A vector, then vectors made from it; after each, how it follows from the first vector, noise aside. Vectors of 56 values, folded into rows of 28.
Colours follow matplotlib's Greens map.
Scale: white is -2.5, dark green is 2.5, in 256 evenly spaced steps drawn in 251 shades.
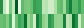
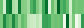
reversed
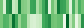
reversed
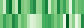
reversed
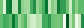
reversed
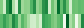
reversed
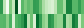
copied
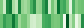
reversed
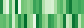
copied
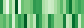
copied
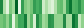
copied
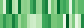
reversed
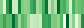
reversed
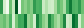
copied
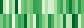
copied
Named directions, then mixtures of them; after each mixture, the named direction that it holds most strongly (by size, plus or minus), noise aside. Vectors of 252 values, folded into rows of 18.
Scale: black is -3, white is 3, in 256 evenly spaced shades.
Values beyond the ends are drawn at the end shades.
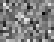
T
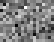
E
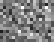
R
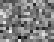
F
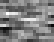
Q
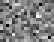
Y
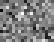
T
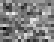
Q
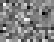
T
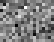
E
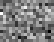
R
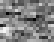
Q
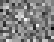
T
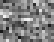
F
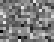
F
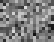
E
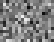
T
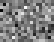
E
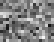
F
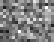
R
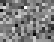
E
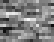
Q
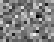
Y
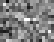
T
